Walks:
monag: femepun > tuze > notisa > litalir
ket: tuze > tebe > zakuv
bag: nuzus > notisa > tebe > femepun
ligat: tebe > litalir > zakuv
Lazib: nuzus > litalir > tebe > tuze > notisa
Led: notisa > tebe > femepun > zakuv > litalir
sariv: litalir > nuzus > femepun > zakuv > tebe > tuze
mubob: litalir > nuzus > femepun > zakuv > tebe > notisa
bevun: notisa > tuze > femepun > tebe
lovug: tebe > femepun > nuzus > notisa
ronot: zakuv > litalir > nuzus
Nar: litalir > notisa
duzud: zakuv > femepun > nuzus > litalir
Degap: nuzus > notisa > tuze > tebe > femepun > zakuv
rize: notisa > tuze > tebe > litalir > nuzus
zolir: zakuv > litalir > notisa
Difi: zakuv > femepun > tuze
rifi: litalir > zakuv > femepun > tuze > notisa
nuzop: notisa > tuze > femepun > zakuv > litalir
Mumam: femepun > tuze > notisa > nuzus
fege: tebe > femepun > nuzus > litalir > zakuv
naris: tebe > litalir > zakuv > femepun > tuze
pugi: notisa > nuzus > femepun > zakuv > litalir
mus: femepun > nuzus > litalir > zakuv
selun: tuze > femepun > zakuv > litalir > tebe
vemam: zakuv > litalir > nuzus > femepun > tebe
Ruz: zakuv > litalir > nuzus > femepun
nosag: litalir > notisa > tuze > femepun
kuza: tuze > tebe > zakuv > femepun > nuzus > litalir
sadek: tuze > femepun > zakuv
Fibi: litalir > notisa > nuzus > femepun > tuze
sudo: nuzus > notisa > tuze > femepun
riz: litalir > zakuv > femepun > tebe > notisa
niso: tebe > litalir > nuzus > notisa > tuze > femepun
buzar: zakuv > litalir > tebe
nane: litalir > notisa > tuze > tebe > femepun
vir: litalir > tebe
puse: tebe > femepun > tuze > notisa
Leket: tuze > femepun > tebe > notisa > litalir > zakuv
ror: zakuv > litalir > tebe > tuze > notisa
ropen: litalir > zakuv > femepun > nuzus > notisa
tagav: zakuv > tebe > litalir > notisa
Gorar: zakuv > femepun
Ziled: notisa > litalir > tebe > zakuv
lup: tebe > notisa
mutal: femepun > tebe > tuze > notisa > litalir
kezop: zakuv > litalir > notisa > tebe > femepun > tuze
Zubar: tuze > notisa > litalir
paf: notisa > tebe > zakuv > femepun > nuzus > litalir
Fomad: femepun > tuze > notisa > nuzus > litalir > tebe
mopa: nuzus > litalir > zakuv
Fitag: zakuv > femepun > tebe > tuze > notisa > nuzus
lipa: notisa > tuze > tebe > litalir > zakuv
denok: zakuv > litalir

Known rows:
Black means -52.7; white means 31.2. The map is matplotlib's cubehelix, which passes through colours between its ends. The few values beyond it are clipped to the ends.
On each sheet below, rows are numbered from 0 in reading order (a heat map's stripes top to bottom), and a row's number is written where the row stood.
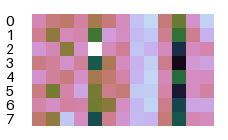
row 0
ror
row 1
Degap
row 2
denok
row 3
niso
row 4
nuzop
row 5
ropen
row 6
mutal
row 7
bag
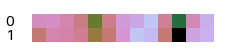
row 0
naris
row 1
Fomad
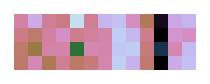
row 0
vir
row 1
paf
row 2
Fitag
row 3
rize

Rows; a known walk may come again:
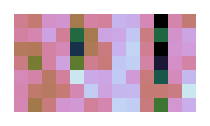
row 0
Ruz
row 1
nane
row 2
Mumam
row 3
ropen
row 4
buzar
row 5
ket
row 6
tagav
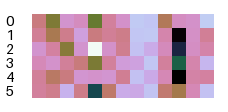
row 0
lup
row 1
pugi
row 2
denok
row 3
naris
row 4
mus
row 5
bevun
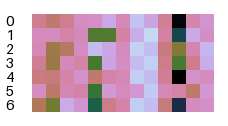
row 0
fege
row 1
monag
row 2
Ziled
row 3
Degap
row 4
paf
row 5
sadek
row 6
lovug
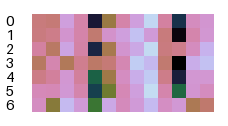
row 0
sudo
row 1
vemam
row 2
puse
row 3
rize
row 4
niso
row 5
nosag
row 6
Gorar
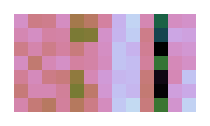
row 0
nuzop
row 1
mutal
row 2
kuza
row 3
Led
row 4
sariv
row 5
Fomad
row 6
ror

